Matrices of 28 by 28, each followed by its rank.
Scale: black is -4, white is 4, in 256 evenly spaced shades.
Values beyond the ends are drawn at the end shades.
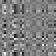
two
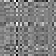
two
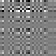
one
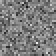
full rank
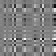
one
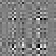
two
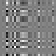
one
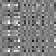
two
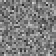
full rank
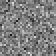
full rank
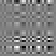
one
